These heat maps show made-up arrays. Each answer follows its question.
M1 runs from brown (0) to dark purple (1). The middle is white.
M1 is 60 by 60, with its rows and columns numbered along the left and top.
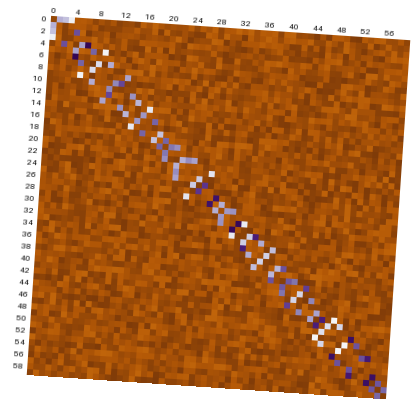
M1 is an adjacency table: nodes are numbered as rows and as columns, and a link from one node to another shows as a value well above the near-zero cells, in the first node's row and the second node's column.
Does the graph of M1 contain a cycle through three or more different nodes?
no
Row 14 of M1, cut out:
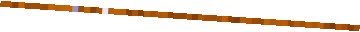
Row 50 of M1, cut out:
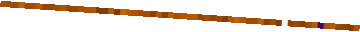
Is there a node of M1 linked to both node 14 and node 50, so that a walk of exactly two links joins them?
no
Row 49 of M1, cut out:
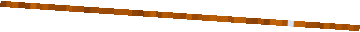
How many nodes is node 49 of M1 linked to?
1
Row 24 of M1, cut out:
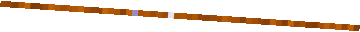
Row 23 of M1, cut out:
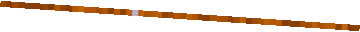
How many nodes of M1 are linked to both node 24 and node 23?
1
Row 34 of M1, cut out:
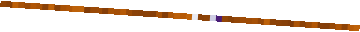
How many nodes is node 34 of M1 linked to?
3
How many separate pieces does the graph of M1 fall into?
1
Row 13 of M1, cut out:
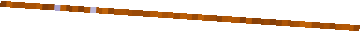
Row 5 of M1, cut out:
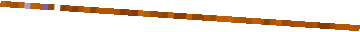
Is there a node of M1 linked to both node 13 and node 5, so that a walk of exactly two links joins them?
yes
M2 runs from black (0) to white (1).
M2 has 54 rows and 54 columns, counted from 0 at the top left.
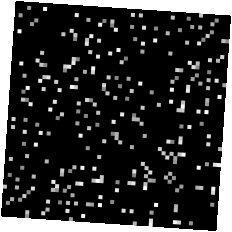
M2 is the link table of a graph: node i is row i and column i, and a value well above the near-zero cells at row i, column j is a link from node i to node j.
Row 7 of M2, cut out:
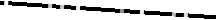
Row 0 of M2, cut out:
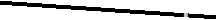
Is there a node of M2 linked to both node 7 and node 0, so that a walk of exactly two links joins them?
yes
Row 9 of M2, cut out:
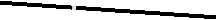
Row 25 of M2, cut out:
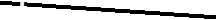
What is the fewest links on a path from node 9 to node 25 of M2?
5
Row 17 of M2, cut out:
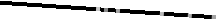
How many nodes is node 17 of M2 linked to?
6
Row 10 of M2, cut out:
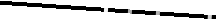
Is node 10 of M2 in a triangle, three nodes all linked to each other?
no
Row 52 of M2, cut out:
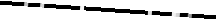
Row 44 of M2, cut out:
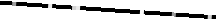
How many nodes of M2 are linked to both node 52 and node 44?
1
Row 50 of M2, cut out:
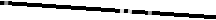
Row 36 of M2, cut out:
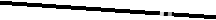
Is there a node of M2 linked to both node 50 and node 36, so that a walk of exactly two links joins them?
no
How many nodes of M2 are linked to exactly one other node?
3
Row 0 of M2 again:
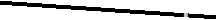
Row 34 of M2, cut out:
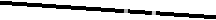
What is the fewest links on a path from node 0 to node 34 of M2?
5
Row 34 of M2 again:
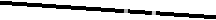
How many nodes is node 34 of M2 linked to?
2
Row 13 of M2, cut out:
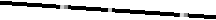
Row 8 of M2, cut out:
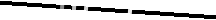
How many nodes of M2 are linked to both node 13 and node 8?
1
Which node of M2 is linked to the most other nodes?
node 43
